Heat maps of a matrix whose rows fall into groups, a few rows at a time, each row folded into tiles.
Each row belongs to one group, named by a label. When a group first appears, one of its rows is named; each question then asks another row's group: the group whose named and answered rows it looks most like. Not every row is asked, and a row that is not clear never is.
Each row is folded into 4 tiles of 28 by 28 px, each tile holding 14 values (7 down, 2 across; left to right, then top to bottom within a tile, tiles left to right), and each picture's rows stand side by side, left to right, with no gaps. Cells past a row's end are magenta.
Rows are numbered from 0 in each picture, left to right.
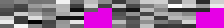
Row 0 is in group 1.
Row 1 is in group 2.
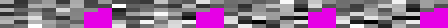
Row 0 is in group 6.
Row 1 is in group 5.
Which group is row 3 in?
1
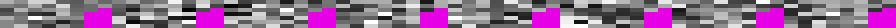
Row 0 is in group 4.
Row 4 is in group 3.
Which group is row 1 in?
1
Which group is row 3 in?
2
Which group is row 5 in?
3
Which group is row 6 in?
5
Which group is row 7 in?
2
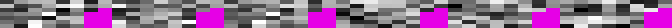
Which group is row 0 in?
2
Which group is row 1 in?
5
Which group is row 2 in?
2
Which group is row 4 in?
3
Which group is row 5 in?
3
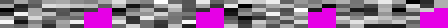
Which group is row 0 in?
1
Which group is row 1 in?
1
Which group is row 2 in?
2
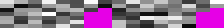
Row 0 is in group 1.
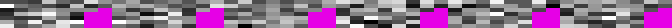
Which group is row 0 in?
5
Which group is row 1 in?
5
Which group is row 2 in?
5
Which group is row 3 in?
1
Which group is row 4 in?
1
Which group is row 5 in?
4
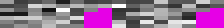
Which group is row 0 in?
6
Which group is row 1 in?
5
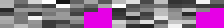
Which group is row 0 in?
4
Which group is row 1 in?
5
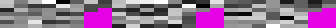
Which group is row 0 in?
4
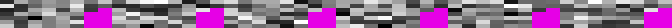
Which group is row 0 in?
2
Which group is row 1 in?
3
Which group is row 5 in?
3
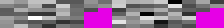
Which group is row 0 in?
4
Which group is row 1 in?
4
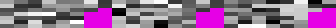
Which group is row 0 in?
1
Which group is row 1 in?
4
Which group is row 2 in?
6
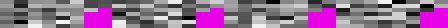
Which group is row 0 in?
6
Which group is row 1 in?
5
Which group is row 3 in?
4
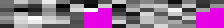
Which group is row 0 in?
3
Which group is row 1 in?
6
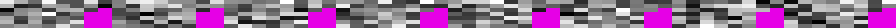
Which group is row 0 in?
1
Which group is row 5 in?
6
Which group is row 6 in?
6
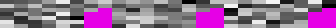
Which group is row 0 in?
5
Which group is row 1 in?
3
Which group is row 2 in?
4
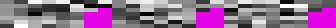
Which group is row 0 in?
3
